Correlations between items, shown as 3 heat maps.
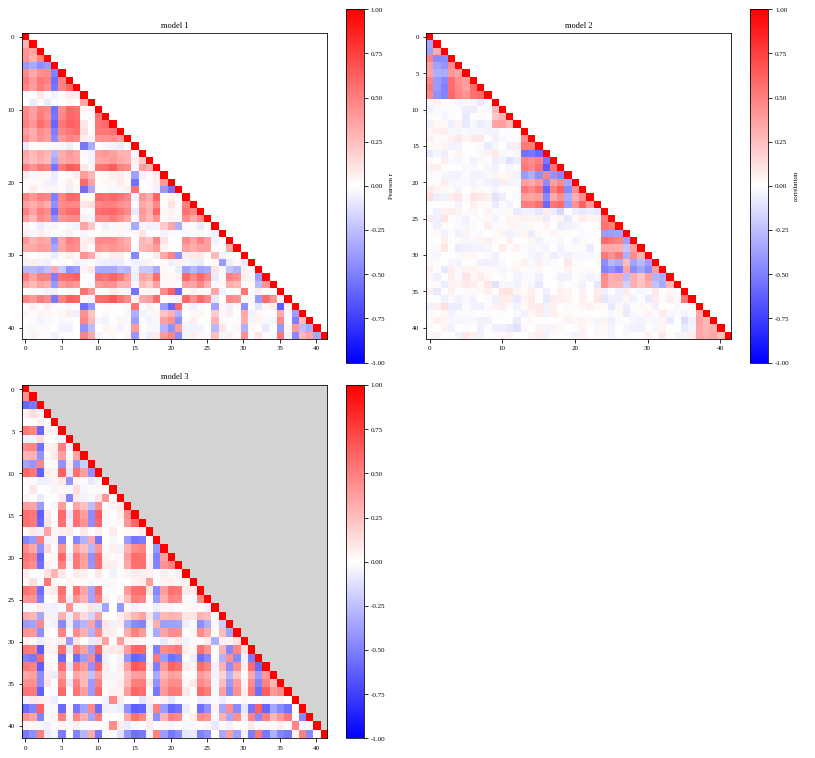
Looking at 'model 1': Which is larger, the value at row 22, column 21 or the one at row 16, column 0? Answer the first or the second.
the second
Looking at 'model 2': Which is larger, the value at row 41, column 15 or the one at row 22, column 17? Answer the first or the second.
the second
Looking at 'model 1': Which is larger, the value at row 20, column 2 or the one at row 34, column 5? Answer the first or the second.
the second
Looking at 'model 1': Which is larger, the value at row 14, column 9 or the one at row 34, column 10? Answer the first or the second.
the second
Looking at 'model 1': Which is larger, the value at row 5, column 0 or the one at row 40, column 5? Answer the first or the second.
the first
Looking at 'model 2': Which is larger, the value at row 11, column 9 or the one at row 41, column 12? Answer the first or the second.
the first
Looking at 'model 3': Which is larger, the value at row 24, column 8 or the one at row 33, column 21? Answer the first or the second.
the second
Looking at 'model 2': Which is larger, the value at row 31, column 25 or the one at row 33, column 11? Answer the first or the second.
the second
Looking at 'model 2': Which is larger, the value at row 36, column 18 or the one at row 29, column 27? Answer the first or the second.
the first
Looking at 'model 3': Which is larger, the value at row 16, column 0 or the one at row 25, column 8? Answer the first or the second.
the first
